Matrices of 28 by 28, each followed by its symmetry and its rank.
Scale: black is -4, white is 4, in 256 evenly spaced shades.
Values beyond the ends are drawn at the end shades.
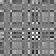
symmetric, rank two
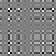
symmetric, rank one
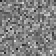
neither, full rank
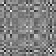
symmetric, rank three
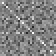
symmetric, rank five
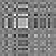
symmetric, rank two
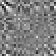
symmetric, rank three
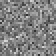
neither, full rank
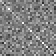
symmetric, rank five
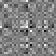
symmetric, rank three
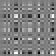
symmetric, rank one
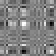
symmetric, rank two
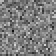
neither, full rank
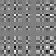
symmetric, rank one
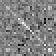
symmetric, rank five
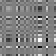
symmetric, rank one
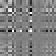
symmetric, rank two
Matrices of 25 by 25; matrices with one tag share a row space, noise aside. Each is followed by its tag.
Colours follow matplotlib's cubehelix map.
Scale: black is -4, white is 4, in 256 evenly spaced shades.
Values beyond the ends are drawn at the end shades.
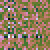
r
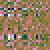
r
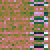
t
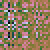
r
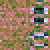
t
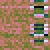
t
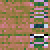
t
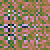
r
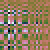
r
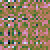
r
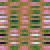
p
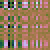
r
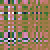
r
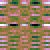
p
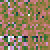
r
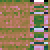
t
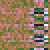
t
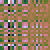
r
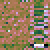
t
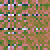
r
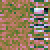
t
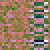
t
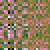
r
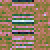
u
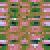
p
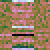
u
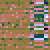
t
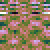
p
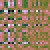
r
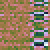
t
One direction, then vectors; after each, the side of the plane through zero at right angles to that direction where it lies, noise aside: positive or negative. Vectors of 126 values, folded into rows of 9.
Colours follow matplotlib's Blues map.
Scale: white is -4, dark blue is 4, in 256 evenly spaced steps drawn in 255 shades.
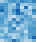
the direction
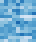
positive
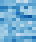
positive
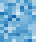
negative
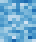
positive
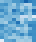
positive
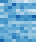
negative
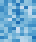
positive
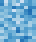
negative
